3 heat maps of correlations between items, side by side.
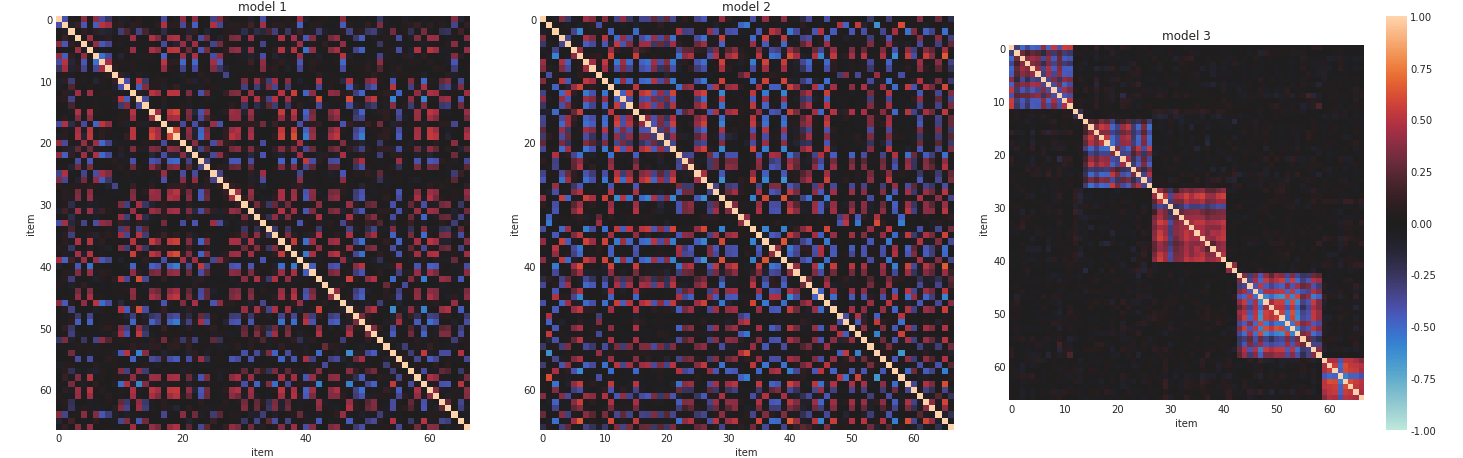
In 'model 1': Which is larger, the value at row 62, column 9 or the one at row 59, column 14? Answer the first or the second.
the second
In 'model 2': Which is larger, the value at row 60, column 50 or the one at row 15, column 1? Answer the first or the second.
the second
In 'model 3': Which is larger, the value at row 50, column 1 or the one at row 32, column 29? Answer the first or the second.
the second
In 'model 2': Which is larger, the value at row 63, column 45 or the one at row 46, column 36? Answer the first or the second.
the first
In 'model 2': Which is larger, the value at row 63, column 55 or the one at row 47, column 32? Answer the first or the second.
the first
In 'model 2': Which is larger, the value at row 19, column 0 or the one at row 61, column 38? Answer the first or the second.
the second
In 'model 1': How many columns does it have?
67
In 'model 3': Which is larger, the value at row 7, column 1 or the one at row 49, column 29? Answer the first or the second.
the first
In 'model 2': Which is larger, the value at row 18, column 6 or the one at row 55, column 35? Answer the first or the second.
the second
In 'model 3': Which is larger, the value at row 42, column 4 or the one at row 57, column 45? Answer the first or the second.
the first
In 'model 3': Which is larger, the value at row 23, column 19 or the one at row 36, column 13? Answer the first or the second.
the first
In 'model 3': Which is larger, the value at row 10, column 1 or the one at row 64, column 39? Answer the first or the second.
the second
